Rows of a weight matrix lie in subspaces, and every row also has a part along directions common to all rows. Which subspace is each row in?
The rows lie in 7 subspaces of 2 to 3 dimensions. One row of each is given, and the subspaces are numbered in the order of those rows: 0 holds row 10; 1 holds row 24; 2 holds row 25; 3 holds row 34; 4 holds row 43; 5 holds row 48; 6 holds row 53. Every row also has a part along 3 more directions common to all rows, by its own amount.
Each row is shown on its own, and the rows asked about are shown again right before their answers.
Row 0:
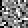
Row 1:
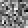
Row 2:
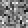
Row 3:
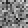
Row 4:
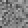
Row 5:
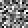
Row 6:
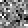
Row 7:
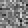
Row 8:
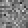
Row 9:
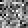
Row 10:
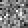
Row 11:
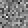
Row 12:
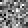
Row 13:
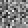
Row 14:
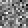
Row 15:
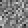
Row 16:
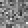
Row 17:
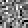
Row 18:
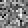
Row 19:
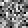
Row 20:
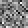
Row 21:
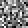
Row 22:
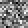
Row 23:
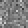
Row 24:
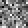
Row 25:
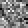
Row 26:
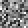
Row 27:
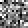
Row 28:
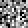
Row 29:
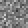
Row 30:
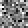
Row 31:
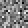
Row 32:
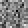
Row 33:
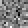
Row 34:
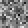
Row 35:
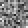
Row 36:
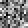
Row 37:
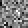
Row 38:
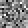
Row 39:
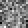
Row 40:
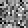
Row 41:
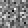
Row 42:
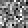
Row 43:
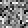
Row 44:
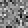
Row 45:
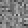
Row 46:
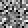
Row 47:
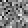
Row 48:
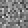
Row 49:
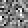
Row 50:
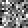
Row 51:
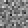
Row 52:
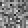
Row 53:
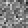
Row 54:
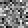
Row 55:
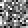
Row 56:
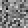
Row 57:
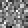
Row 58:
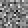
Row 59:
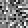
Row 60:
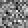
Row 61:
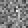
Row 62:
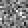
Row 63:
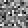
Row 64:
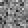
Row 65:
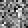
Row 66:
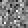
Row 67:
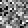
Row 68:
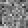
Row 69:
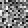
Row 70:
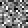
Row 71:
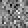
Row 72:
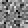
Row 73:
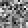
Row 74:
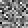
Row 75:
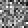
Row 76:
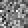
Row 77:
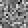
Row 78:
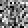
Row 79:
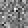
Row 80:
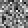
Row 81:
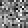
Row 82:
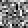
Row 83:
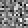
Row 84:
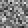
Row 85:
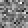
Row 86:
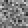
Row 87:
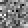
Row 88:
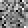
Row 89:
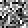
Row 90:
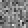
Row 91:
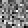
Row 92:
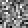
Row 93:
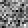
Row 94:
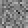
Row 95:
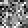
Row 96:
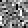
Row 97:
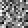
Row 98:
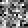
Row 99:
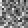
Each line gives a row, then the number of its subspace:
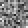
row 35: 4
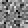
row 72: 1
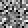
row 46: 5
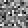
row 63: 1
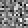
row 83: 2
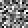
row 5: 5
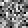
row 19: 1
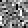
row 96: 4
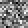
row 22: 3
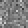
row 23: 1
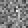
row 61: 0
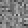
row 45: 2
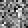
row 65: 0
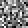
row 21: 4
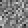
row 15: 2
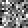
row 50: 6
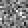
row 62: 0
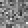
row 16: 4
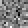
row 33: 3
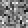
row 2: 4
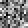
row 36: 0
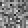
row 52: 4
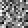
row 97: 3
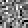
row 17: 3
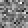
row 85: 5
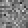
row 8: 5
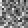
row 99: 3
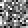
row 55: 1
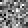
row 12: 6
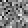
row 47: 2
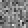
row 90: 4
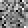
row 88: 1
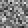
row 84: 3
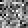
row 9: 5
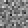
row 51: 1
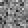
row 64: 1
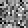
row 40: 1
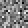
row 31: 5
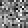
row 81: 6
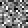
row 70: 6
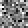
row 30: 3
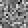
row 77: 5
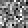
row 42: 6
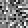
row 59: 0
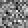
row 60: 3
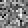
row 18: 2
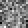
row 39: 1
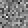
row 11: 5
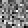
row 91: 4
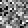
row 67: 5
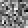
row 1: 4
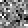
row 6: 2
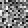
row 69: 0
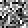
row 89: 4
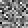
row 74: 5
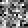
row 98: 4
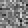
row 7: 2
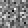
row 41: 0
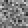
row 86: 3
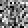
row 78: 6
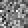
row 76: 6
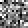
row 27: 3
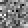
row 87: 6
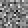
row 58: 4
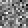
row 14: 2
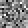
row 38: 5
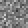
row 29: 6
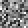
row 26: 0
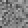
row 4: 6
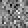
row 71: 1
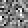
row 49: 5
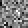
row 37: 3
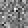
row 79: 0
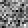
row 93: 3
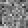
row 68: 1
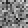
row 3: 6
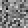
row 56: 0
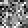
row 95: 4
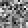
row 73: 5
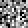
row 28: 0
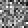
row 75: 6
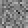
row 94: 5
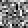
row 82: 4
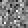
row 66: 1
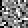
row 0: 3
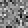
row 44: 2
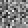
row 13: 0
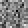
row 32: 2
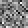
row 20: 5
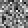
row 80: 3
